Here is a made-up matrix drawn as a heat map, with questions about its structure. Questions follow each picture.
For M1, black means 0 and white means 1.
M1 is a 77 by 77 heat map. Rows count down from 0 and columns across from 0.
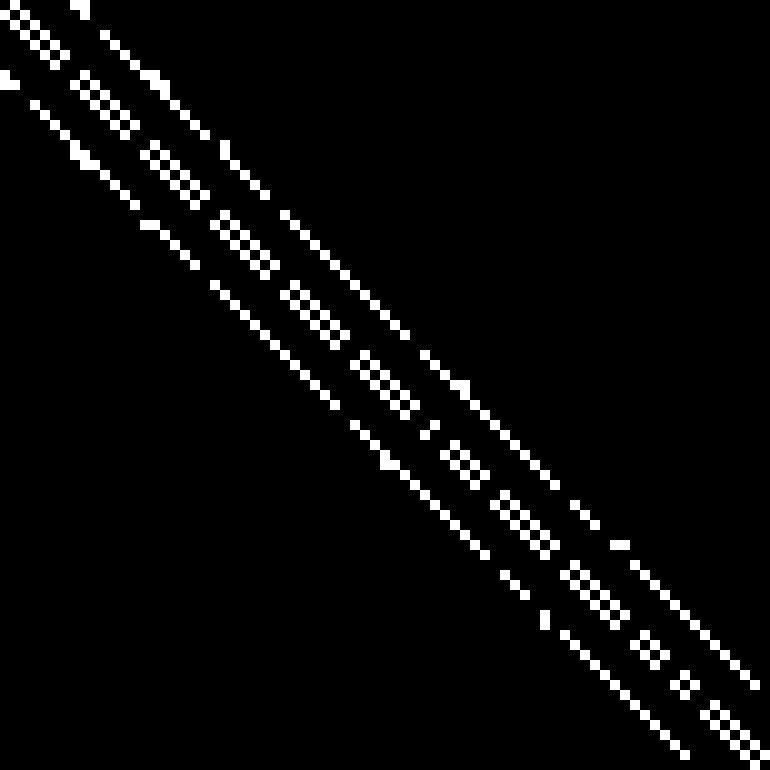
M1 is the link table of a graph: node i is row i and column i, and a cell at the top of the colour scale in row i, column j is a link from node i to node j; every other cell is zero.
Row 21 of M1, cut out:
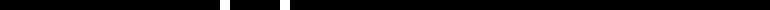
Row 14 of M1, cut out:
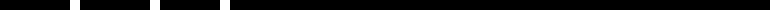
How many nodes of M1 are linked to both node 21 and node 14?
1
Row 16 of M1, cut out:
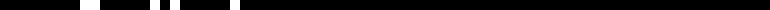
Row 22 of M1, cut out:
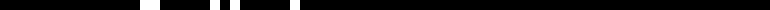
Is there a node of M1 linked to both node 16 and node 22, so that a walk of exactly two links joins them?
yes
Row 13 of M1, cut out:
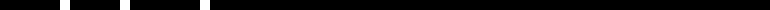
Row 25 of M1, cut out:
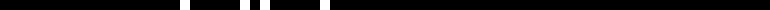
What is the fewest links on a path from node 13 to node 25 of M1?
4
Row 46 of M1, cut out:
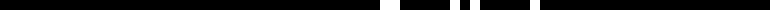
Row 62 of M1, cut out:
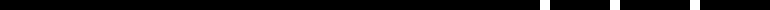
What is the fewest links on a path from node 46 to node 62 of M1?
3
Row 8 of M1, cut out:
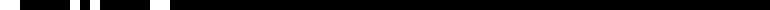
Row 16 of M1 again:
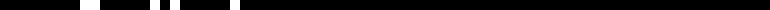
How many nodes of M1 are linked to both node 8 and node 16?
2
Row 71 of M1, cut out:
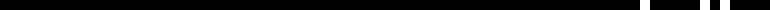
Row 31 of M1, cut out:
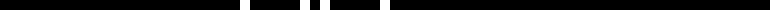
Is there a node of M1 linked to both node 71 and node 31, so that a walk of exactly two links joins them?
no
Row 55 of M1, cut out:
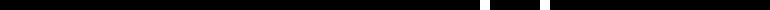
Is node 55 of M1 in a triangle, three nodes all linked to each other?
no
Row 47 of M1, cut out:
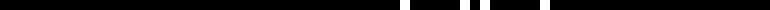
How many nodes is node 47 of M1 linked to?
4
